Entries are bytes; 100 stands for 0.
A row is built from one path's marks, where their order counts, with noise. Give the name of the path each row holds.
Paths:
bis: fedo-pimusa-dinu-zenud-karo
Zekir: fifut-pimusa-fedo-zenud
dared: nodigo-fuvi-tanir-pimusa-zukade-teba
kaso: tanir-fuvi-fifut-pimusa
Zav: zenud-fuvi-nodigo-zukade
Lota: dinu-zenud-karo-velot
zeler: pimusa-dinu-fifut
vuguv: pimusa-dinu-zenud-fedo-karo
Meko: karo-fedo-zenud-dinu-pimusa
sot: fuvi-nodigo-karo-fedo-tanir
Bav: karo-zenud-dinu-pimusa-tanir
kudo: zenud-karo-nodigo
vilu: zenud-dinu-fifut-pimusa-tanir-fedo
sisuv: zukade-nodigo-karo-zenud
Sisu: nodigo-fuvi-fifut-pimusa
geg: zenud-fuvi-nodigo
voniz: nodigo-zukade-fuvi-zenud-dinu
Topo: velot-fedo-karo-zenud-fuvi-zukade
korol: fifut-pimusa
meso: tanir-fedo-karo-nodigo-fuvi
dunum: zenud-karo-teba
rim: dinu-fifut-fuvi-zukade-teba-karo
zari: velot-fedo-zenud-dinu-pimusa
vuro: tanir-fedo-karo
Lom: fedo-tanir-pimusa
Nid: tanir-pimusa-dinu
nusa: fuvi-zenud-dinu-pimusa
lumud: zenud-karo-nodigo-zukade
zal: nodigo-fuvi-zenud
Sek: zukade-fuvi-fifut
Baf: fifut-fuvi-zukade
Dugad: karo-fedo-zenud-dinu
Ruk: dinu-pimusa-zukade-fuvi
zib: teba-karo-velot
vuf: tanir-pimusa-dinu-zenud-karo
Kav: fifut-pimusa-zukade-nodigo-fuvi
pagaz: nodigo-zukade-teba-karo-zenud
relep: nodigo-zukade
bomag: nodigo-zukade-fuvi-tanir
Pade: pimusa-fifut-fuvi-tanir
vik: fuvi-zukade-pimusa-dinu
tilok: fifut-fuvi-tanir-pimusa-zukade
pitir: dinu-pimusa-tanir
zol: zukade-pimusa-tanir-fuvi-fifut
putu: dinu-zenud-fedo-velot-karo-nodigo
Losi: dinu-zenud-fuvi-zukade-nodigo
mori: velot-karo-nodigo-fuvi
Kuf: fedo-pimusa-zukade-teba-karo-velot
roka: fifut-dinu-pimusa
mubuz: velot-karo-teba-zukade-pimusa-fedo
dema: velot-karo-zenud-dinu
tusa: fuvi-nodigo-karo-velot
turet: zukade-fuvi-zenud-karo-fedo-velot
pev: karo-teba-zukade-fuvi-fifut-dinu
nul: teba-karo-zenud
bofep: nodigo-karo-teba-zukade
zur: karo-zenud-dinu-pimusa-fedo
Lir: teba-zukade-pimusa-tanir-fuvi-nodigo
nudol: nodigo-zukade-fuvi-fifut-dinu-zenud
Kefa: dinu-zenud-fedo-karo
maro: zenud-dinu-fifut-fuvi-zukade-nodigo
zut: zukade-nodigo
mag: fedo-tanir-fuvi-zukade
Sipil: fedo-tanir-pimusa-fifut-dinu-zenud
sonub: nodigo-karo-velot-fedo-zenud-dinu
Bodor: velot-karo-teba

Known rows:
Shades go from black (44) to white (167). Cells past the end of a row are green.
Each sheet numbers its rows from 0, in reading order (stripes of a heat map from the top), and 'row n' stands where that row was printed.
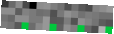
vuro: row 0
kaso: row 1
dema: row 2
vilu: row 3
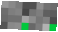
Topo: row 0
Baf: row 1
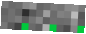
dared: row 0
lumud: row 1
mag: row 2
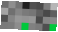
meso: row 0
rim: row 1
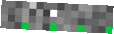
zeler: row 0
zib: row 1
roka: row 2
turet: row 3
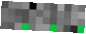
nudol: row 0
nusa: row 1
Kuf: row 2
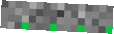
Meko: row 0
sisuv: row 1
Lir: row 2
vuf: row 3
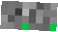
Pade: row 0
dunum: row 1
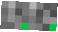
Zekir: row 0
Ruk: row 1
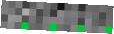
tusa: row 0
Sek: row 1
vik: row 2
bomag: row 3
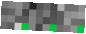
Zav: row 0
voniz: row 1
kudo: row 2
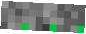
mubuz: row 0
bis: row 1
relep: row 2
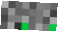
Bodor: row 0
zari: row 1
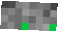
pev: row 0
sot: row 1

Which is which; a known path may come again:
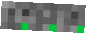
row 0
zol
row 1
relep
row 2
bomag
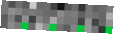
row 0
dema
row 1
mori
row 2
vik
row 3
vuguv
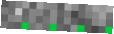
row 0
Lom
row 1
zur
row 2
zal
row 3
Sipil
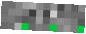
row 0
maro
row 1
nul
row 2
korol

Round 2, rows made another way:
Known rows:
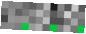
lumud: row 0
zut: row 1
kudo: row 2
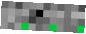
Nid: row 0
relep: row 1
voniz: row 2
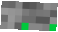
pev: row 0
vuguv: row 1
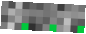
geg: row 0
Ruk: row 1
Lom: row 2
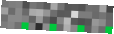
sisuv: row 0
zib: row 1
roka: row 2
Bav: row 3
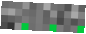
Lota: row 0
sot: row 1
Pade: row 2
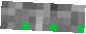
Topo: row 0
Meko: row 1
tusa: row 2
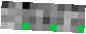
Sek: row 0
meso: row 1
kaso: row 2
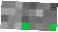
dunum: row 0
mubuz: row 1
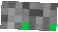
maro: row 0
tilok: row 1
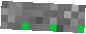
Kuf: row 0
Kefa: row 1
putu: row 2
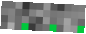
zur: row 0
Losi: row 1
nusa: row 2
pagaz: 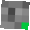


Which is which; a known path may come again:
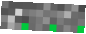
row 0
roka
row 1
Lir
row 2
mubuz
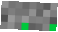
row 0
Zav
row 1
nul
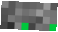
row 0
pitir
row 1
Losi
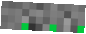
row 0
rim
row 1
Ruk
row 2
Sipil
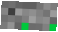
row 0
nudol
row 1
vik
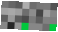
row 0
zib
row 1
pagaz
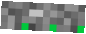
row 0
bis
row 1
dema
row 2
mag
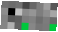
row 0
zal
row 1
sonub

